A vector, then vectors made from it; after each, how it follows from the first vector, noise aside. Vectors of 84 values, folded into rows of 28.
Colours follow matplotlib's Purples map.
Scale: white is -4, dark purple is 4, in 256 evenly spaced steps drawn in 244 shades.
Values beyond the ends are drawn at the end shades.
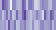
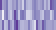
wrapped around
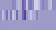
partly zeroed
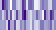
scaled up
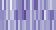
sign-scrambled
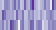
wrapped around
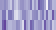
wrapped around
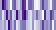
scaled up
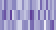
reversed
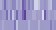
partly zeroed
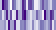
scaled up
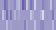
partly zeroed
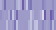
partly zeroed
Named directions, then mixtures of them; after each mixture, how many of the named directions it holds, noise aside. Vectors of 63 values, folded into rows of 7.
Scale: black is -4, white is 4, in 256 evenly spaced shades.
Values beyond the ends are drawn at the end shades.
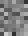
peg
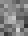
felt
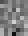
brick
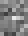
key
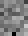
three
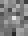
three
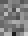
three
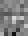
two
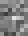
one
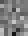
one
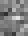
one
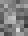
one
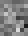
two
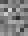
three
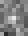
two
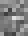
one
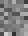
one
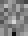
three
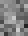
one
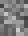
two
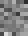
one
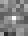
two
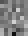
one
